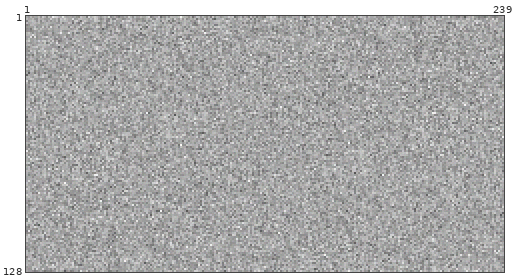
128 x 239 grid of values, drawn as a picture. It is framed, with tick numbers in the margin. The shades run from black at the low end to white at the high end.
Fine speckle covers the field. No row or column stands out. No regular stripes run through it. A half turn leaves it unchanged. The values follow a bell shape. No seam splits the table.
